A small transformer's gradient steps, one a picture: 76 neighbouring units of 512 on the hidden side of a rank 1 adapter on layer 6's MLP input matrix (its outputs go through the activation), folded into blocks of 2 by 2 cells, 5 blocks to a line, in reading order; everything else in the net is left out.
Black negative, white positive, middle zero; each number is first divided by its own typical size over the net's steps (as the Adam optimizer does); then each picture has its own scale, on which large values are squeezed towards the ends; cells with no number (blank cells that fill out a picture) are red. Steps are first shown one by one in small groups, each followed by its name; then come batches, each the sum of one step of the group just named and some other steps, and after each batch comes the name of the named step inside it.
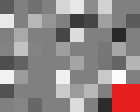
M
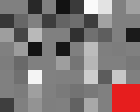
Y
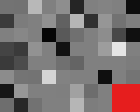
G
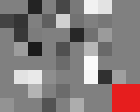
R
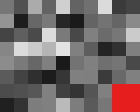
M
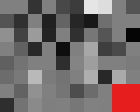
Y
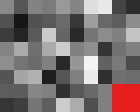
R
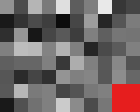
M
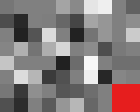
R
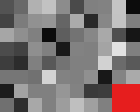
G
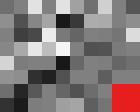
M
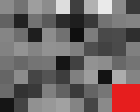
Y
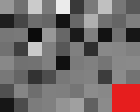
G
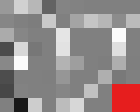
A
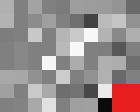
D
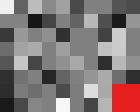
A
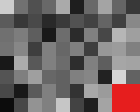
A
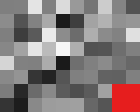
D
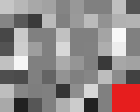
A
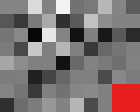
A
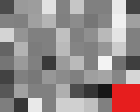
A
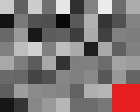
D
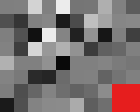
D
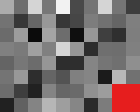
D
